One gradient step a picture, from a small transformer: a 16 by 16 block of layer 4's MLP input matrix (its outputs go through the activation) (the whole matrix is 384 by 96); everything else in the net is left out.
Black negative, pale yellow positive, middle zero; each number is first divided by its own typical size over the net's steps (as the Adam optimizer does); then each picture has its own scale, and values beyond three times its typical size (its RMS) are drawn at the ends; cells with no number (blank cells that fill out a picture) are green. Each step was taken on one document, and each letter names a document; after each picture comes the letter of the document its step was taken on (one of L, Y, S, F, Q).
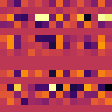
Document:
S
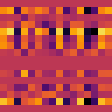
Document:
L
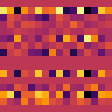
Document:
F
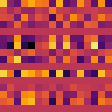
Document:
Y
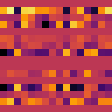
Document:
F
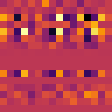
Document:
S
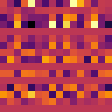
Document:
Y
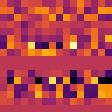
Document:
L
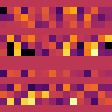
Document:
F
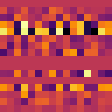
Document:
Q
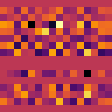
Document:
Q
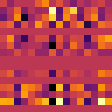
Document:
S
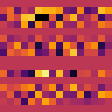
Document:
L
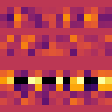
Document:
L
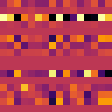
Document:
S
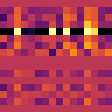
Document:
Q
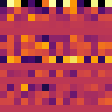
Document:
F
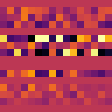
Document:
L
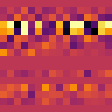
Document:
Q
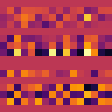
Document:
F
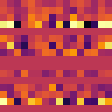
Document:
Y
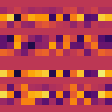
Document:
Y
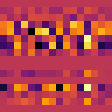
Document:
Q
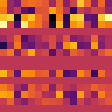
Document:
Y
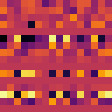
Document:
Y
